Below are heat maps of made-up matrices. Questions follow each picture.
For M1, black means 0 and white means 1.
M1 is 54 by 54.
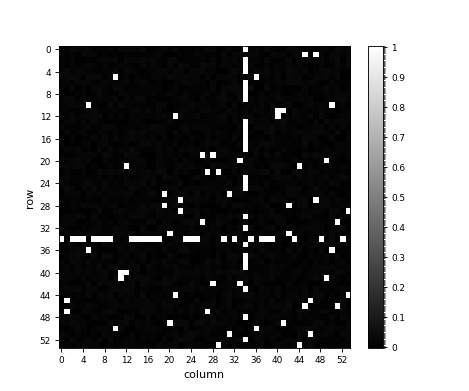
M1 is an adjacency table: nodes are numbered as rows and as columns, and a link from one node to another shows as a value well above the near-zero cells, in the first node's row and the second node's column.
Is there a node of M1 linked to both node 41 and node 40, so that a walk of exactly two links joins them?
yes
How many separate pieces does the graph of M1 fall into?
3
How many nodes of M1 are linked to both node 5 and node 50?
2
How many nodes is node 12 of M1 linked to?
2
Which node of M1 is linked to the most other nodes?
node 34
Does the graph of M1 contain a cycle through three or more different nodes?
yes
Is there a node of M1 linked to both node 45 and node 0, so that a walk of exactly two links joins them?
no
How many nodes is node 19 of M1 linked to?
2
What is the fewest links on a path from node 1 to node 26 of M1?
5
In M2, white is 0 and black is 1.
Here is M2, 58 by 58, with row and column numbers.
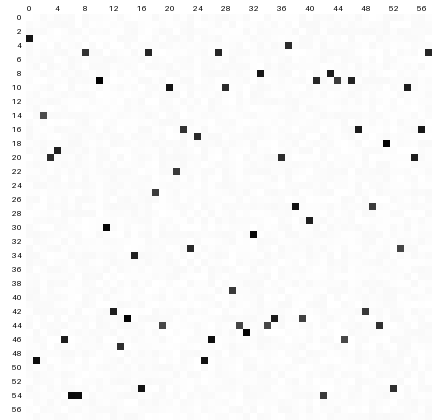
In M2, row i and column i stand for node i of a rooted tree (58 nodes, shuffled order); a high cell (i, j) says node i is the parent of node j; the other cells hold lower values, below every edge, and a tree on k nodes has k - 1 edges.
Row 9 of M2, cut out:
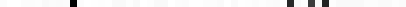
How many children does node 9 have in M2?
4
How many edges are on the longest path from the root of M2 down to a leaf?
8
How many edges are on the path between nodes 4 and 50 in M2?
3
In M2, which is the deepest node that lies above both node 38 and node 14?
5
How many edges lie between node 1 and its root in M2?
5
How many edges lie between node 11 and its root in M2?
3
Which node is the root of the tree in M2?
9
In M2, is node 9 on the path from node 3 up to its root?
yes
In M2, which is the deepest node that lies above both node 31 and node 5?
46
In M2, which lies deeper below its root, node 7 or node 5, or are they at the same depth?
node 7
